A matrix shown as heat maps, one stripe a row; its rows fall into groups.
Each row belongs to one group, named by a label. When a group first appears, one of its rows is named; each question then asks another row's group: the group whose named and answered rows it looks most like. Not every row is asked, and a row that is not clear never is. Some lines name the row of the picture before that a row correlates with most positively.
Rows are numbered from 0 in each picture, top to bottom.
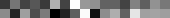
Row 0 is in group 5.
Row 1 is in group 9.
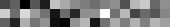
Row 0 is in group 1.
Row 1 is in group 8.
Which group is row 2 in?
9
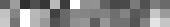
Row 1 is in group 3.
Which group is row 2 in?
3
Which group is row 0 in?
5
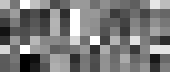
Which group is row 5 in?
3
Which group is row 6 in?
1
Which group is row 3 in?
5
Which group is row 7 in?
1
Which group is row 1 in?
5
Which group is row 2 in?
5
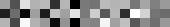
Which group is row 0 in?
8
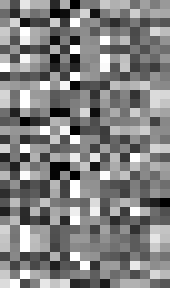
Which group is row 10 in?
3
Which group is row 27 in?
3
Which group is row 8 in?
5
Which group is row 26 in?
3
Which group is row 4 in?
8
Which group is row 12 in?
9
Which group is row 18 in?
9
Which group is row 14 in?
8
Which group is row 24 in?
5
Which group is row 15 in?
5
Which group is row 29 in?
9
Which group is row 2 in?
5
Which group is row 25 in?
3
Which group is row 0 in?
8
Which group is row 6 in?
8
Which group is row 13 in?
1
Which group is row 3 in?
3
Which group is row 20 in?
5
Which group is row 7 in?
8
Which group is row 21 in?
5
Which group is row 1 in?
9
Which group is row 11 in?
3
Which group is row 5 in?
5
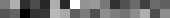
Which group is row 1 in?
1
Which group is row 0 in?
5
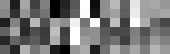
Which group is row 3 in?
5
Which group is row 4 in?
5
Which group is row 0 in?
9
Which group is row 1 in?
9
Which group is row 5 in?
9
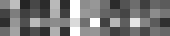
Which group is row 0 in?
5
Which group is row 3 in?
5
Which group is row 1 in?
5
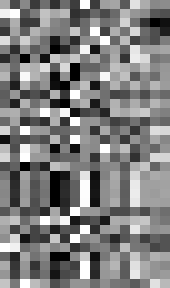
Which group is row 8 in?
8
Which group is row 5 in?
9
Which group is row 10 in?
5
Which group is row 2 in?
1
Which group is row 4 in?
8
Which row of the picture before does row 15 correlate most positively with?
1
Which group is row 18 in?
1
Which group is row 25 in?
9
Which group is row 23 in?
5
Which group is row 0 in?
9
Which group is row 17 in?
3
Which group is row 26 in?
5
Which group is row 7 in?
8
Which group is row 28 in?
9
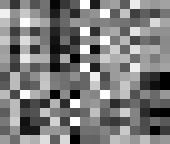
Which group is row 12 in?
1
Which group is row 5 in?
9
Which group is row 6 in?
8
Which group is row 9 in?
1
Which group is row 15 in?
8
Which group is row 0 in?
9
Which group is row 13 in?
5
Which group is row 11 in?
5
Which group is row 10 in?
8
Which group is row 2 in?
3
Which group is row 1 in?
8
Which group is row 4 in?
8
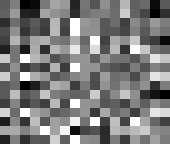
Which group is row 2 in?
5
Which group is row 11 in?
5
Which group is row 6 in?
3
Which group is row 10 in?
1
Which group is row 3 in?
5
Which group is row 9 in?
1
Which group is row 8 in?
3
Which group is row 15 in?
5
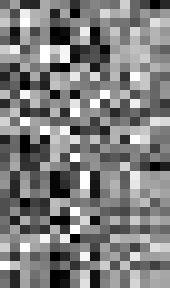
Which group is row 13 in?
3
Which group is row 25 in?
5
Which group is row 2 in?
3
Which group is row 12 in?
5
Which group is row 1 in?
8
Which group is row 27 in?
3
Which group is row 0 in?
1
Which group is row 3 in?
9
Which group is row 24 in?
9
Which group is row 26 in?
8
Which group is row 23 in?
5
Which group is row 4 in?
9
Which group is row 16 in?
1
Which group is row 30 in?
9
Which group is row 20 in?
9
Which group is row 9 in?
1
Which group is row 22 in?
1
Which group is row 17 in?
5
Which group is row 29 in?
8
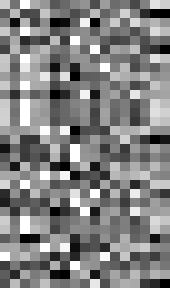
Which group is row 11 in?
3
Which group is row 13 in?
3
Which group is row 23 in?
9
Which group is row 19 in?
8
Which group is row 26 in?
1
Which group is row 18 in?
9
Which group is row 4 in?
5
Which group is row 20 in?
3
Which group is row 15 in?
1
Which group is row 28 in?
8
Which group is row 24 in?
3
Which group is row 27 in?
8
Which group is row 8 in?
8
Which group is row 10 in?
9
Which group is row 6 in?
3
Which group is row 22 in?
5
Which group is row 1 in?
1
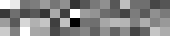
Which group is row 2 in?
8
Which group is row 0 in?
8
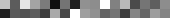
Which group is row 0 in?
8
